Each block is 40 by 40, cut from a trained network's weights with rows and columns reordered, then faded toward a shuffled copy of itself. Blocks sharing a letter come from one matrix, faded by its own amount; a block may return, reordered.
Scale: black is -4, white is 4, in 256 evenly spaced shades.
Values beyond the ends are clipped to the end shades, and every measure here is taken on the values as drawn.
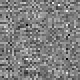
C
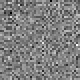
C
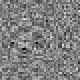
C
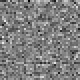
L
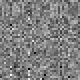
C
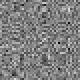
C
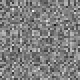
C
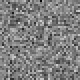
L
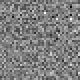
C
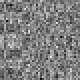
C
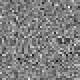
L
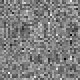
C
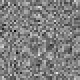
C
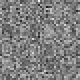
C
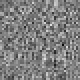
C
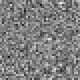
L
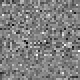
L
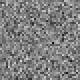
L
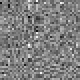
C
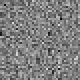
C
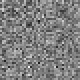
C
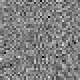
C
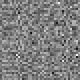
C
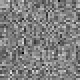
C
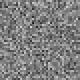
L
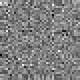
C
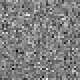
L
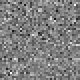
L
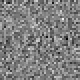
L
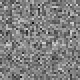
L
